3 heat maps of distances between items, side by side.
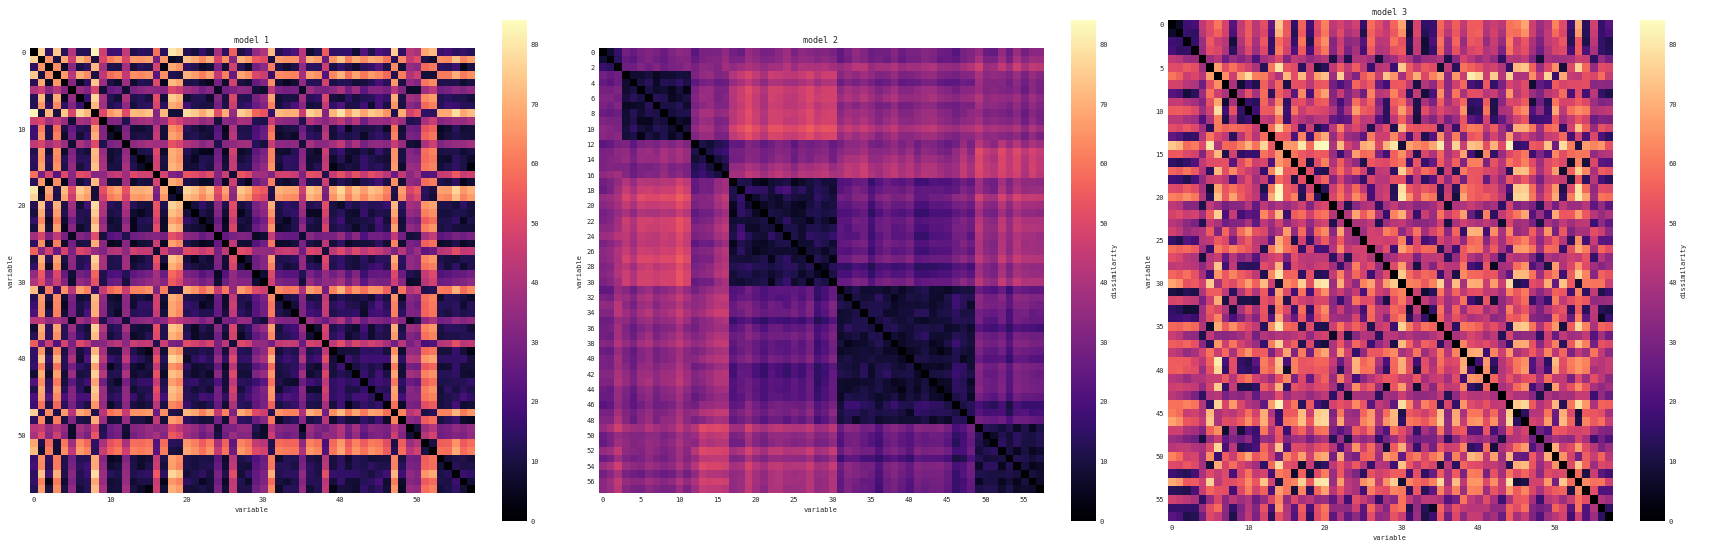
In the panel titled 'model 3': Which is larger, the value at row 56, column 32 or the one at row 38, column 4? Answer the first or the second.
the second
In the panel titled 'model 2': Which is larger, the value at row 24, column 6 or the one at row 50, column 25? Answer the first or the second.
the first
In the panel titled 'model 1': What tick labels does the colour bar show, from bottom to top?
0, 10, 20, 30, 40, 50, 60, 70, 80
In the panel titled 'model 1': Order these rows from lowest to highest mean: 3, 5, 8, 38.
5, 38, 3, 8
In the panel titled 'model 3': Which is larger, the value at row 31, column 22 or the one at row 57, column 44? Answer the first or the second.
the second
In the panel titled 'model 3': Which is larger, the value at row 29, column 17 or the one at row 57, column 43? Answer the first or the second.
the second
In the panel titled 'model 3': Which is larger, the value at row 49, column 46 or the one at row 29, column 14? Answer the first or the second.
the second
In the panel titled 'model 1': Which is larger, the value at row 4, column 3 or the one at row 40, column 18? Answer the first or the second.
the second
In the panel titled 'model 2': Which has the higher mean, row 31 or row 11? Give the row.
11
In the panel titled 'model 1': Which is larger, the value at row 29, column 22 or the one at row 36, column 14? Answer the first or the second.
the first
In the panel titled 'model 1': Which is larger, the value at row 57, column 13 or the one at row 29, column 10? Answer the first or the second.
the second
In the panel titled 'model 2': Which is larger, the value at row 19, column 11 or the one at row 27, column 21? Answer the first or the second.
the first
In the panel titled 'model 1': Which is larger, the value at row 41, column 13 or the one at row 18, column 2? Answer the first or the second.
the second
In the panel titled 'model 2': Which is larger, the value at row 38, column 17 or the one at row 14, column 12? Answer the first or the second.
the first
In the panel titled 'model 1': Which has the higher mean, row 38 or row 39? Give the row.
38
